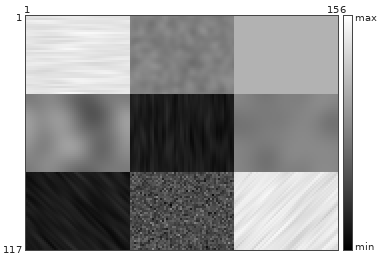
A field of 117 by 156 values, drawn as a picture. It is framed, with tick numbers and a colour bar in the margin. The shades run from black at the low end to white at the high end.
It is made of 3 by 3 panels. Panel 1,1: very high, streaked across, faint in contrast. Panel 1,2: middling, blotchy, faint in contrast. Panel 1,3: high, flat. Panel 2,1: middling, smooth. Panel 2,2: very low, streaked downward, faint in contrast. Panel 2,3: middling, smooth, faint in contrast. Panel 3,1: very low, slanting down to the right, faint in contrast. Panel 3,2: low, fine-grained. Panel 3,3: very high, slanting up to the right, faint in contrast.
